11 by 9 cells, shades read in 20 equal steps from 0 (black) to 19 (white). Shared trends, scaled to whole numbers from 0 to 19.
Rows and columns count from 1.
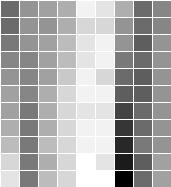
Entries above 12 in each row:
4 3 3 3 3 4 4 5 5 5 5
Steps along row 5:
down up up up down down down up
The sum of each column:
130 108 139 165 195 192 73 85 121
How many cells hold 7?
5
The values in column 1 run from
8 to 17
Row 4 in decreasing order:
18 17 14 12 11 10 10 9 8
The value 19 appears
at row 10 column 5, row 11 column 5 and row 11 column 6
